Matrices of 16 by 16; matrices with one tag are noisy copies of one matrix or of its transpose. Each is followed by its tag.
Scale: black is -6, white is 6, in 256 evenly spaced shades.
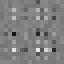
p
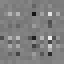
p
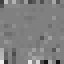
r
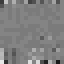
r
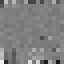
r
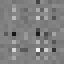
p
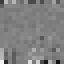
r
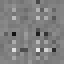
p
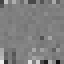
r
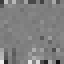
r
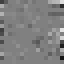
r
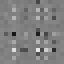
p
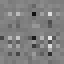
p
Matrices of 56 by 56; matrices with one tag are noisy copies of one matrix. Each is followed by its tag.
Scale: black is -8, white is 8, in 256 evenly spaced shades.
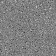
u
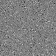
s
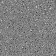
u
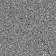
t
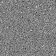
u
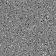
t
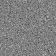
t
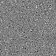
u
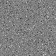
t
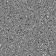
t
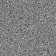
t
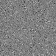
s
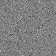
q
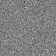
s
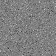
q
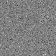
t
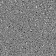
u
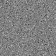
t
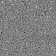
u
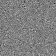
s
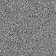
q
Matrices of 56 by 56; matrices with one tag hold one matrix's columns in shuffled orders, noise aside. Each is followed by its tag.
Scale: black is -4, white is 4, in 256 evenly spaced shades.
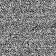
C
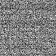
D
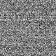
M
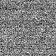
D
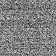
D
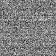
M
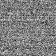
M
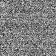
C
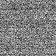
D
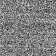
C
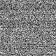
D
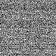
D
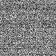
D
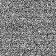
C
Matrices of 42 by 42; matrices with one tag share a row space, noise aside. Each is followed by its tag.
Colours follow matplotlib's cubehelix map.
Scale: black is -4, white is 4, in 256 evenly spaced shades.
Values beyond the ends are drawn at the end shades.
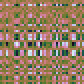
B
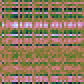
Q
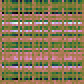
Q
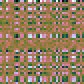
B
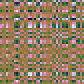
B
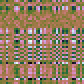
B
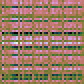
Q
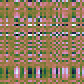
B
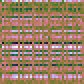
Q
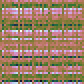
Q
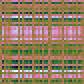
Q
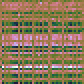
Q
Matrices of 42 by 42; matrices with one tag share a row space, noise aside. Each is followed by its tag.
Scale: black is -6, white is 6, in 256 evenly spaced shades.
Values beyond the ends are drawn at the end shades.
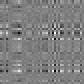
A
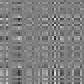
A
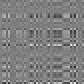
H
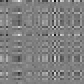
A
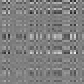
H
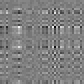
A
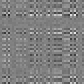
H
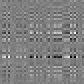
H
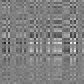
H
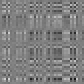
H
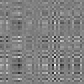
A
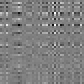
A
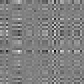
A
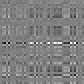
H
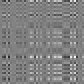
H
